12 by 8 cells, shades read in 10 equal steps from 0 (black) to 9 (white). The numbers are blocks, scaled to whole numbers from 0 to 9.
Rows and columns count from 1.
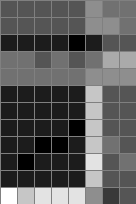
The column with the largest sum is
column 6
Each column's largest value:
9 7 8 8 8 8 6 6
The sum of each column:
30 27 27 28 26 68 44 44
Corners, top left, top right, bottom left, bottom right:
3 4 9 3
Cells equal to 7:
6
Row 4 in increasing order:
3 3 4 4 4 4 6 6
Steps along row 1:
same same same same up down same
